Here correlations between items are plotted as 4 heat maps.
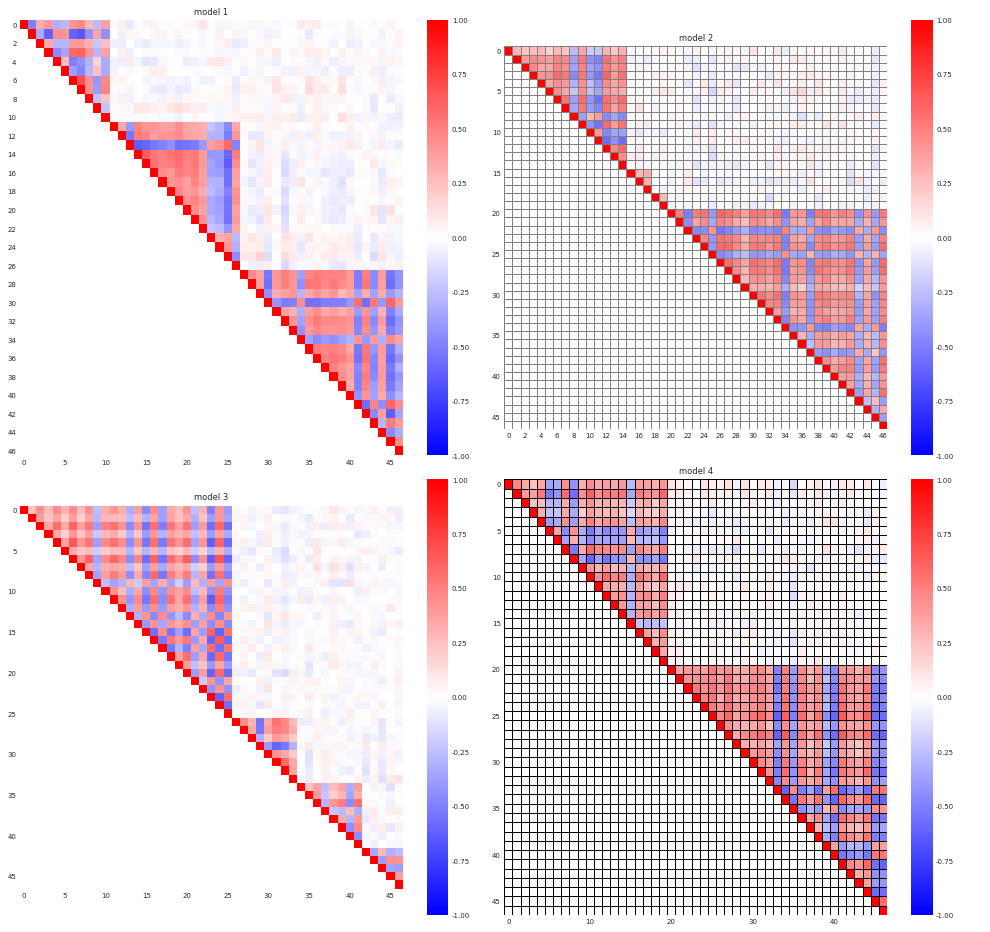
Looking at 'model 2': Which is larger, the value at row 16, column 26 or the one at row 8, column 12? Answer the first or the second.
the first
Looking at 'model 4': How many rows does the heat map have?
47
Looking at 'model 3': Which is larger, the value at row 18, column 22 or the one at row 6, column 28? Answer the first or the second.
the first
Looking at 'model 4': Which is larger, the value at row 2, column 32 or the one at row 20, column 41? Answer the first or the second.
the second
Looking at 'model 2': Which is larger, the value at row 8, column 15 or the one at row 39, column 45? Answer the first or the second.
the first
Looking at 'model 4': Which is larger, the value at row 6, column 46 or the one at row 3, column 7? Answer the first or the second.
the second
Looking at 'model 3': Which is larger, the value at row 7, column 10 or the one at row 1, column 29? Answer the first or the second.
the first
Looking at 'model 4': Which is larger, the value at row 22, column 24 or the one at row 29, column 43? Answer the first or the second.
the first
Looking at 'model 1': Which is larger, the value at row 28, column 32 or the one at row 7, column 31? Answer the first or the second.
the first
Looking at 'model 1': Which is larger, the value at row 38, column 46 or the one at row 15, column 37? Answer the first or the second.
the second
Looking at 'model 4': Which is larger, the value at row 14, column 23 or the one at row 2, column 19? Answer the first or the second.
the second
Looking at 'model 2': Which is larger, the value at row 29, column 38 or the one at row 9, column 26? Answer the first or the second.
the first
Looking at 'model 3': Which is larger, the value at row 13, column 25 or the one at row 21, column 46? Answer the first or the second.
the first
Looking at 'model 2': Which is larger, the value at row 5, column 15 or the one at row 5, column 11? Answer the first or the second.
the first
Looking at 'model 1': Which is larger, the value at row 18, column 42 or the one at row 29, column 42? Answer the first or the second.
the second
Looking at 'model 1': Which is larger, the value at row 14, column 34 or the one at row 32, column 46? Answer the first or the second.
the first
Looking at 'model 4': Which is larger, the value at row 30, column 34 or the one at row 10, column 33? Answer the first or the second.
the first
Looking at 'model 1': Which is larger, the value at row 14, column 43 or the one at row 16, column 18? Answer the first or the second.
the second
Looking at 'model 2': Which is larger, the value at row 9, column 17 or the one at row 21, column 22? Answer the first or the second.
the first
